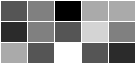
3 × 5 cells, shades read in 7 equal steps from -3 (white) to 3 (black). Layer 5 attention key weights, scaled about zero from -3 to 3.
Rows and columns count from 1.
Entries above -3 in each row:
5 5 4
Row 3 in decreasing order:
2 1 1 -1 -3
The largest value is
3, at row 1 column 3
